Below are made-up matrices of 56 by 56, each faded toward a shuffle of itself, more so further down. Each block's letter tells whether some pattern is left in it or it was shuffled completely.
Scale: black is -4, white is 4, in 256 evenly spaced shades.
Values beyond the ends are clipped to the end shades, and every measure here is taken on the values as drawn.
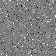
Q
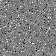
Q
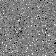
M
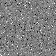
Q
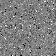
M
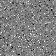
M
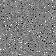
M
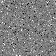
Q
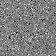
Q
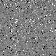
M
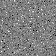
Q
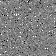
Q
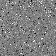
Q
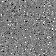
M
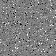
M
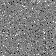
Q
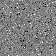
Q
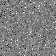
Q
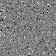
Q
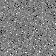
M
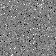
Q
